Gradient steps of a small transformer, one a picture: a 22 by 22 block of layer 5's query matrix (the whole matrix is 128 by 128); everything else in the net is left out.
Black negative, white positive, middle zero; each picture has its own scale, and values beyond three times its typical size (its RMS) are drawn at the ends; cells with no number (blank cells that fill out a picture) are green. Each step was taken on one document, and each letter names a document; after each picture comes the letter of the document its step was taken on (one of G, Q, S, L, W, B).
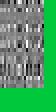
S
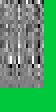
S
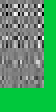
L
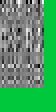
S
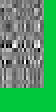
L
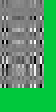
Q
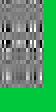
Q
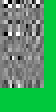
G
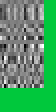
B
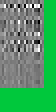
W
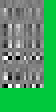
G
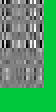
Q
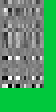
G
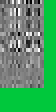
S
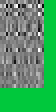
L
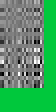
W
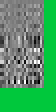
W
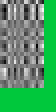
B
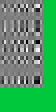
W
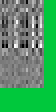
B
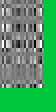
Q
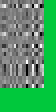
B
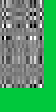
Q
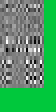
Q
